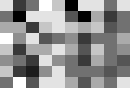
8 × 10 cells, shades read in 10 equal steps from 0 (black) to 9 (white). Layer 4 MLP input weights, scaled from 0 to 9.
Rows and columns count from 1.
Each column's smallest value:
4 0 1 3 4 0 0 4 2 3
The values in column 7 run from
0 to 8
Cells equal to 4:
18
